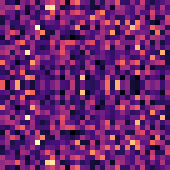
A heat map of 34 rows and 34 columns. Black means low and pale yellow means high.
No seam splits the table. The grain is fine, like static. The top and bottom halves mirror each other. No row or column stands out. On average the colour sits 30% of the way up the scale.
